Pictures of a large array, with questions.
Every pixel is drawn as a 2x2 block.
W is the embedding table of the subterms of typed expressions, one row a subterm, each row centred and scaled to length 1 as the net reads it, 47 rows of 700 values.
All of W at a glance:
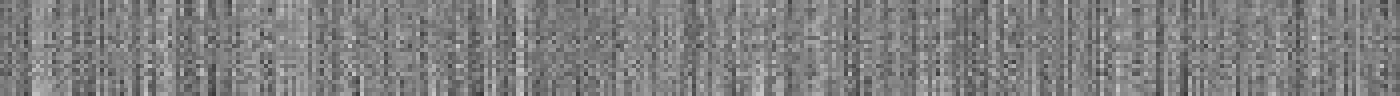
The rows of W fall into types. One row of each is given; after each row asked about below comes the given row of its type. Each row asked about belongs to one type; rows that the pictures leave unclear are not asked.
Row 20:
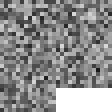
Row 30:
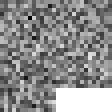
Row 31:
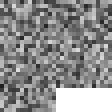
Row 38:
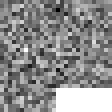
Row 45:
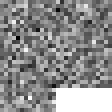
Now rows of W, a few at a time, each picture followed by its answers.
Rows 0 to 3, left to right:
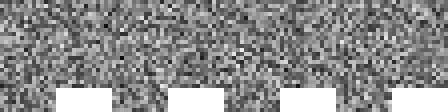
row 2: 20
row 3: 45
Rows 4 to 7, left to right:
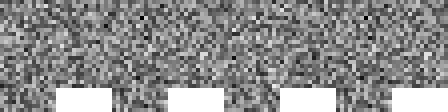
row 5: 30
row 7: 30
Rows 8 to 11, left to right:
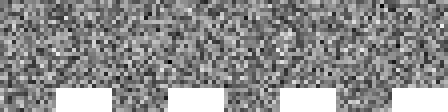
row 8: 38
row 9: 30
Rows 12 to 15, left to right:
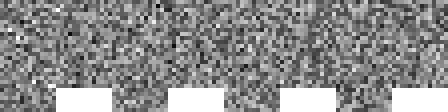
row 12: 20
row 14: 45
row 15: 31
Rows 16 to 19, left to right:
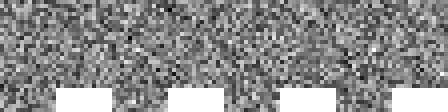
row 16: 31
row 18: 45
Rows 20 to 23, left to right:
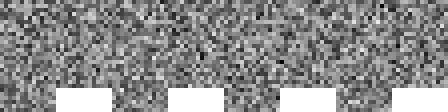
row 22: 30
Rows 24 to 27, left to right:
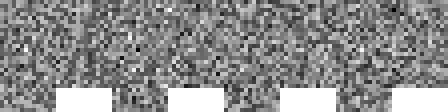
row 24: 45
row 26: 31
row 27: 38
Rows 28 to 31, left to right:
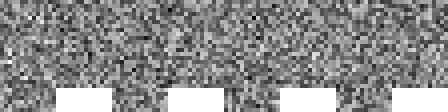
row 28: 31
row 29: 38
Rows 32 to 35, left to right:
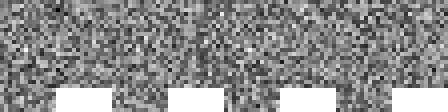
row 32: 38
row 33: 45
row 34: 30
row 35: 20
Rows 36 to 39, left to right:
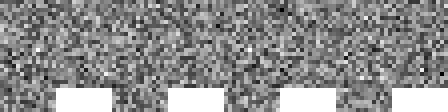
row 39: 45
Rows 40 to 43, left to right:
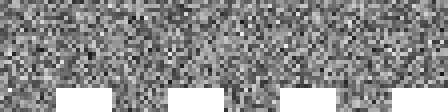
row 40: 20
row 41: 20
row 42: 30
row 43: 45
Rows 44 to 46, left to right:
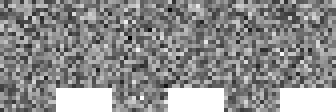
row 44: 20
